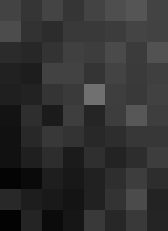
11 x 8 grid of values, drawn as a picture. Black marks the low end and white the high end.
Calmest part: top middle. Roughest part: centre. Slope: up to the top right. Average level on the scale: 20%. Ninth with the lowest average: bottom left.
